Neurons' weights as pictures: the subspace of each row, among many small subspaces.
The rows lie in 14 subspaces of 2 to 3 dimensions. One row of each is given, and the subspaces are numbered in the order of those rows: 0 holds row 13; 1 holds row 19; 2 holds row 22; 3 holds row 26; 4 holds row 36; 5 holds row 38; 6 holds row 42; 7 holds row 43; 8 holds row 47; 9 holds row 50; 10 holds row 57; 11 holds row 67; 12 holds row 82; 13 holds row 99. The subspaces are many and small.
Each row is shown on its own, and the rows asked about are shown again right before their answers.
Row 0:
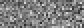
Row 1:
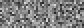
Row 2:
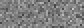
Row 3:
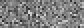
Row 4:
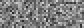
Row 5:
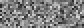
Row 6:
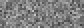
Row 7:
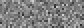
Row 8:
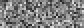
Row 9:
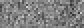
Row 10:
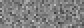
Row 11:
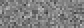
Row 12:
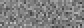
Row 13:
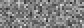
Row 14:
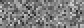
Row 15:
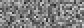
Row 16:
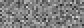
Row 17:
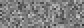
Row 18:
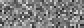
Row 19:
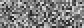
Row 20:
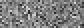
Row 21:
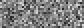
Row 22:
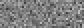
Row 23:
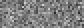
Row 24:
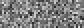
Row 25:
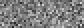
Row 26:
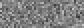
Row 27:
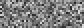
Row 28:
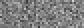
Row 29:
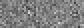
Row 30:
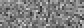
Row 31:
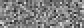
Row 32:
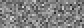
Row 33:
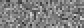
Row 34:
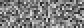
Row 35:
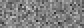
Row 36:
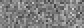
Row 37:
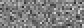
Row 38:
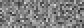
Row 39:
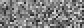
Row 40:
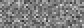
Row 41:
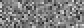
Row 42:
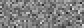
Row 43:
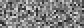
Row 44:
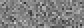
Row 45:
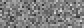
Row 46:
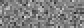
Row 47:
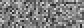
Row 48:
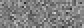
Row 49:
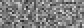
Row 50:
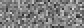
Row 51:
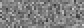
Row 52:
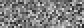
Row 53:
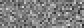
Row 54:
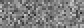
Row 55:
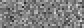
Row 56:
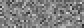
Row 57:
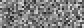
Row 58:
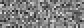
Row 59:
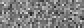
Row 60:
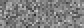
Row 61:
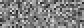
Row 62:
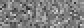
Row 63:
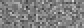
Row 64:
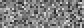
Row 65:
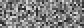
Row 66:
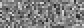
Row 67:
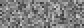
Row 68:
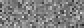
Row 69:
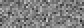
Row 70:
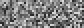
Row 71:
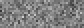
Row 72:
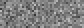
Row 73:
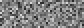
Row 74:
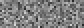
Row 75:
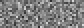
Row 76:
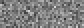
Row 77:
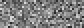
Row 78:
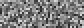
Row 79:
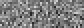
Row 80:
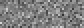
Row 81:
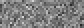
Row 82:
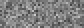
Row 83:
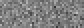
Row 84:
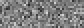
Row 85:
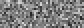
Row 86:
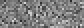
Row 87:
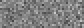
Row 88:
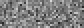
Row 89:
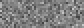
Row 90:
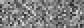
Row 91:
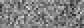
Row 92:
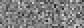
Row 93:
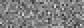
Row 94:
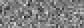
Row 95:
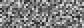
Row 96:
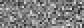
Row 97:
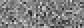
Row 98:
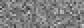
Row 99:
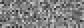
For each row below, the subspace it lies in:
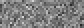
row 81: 4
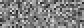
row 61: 13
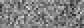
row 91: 4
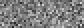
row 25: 6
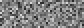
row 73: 13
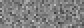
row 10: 5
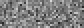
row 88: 7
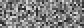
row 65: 7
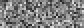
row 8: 12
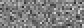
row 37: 2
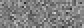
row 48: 1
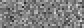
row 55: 10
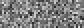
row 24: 8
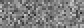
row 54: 9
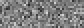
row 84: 11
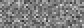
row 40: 0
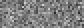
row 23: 10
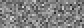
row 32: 7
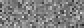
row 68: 3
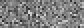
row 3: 1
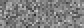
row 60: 12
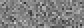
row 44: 1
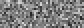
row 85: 0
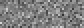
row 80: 9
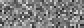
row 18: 3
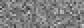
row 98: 6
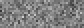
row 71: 9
